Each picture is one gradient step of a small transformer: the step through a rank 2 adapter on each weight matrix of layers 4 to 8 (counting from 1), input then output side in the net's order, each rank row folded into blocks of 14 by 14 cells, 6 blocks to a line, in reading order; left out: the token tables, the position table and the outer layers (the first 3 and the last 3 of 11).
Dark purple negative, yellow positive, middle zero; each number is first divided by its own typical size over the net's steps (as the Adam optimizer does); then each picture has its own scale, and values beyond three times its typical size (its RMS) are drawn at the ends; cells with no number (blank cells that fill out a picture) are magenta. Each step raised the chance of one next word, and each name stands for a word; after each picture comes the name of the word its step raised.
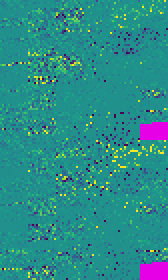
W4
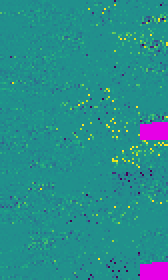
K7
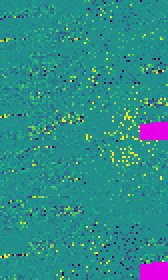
K7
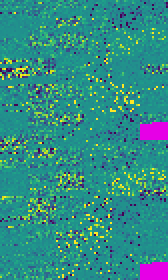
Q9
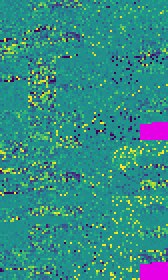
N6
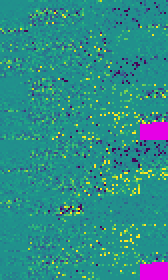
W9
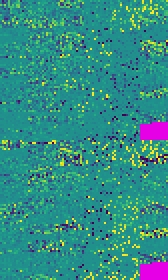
N6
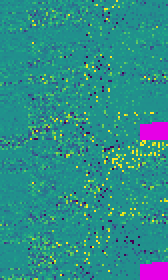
K7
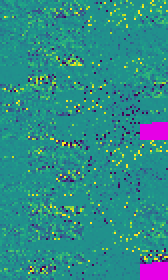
W4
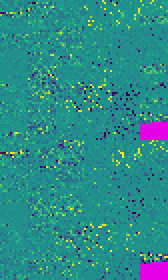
W4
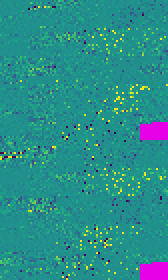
Q9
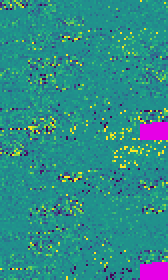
K7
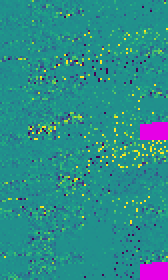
K7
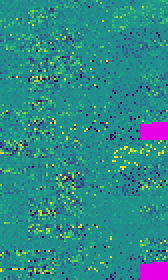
W4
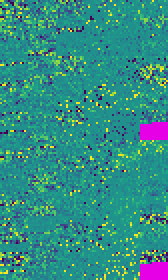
N6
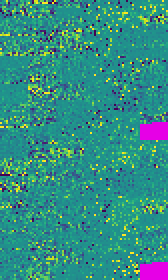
N6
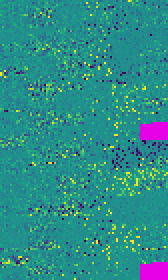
W9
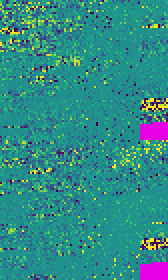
N6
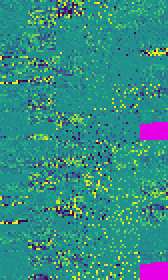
N6
